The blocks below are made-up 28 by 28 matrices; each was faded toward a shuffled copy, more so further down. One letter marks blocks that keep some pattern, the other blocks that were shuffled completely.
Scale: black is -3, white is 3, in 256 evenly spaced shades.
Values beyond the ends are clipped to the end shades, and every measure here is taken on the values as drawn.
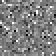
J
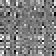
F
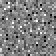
J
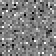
J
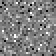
J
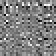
F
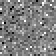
J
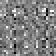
F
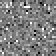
J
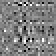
F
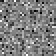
J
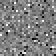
J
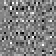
F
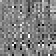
F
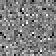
J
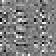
F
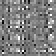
F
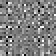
F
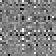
F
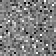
J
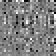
F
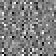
F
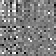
F
